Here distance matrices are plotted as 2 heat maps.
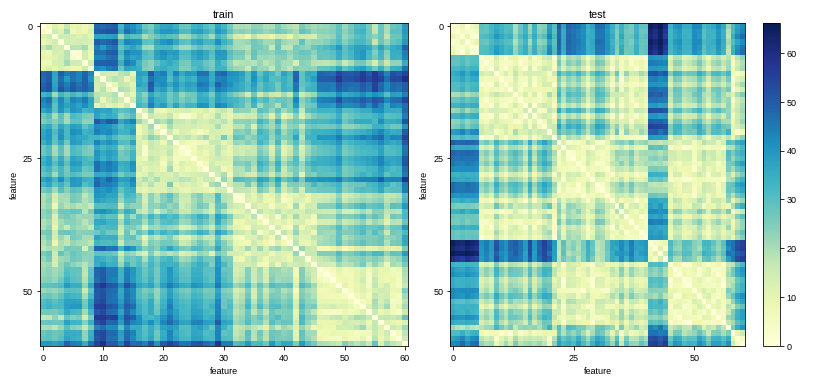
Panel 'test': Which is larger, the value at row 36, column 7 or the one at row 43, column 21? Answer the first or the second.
the second
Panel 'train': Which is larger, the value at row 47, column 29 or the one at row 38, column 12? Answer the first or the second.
the first
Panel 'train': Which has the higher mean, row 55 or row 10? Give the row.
10
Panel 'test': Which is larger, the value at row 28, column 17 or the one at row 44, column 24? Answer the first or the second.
the second
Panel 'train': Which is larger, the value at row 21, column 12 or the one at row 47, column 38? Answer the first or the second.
the first
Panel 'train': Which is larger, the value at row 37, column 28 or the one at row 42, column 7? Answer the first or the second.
the first
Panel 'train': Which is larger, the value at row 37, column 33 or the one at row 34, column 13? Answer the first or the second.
the second
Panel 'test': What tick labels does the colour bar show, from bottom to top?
0, 10, 20, 30, 40, 50, 60
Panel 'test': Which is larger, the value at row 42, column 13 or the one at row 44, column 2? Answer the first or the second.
the second
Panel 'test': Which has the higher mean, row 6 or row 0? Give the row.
0
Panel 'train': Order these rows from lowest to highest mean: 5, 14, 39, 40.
40, 39, 5, 14
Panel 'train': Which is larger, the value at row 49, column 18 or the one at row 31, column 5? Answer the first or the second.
the first
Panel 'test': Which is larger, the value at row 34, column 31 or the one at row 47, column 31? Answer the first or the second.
the first
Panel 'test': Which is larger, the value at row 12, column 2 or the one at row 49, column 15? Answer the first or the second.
the first
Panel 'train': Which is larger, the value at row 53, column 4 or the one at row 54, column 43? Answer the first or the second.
the first
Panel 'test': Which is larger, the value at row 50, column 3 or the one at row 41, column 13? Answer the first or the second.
the second
